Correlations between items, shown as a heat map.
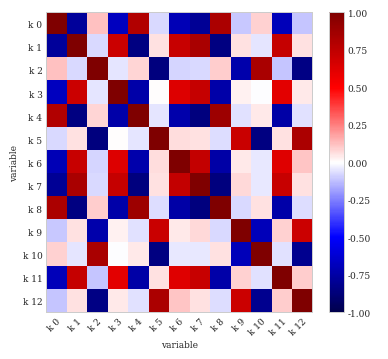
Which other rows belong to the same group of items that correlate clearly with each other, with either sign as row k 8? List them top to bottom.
k 0, k 1, k 3, k 4, k 6, k 7, k 11
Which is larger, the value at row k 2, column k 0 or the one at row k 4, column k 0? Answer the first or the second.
the second
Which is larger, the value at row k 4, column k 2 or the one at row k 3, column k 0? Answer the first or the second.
the first
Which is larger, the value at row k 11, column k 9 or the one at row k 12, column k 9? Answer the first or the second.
the second
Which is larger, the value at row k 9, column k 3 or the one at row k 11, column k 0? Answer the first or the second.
the first
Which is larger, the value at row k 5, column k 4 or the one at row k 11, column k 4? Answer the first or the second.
the first
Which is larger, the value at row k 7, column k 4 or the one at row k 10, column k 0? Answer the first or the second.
the second
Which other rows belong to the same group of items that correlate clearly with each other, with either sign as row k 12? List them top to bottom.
k 2, k 5, k 9, k 10
